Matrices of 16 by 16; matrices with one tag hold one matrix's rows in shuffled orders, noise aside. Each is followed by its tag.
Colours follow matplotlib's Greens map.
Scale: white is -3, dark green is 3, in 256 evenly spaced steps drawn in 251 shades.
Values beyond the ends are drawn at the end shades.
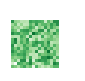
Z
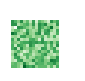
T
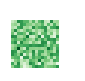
T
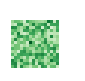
T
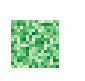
Z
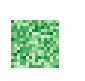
Z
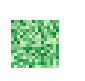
T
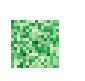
Z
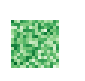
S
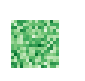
T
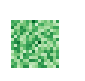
S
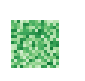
T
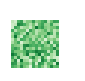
T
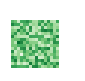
Z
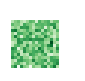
T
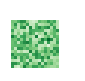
Z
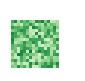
Z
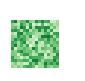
Z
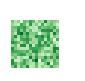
Z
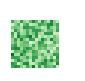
S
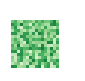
T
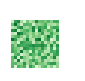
T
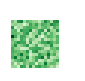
Z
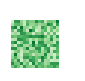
T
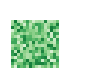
T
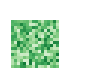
Z
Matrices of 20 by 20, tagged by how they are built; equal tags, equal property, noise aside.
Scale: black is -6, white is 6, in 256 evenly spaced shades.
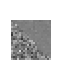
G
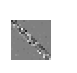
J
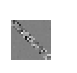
J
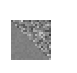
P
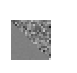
P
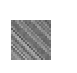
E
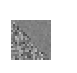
G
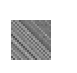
E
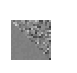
P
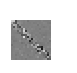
J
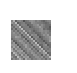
E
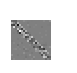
J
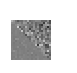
P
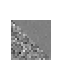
G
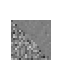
G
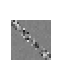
J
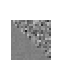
P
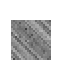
E
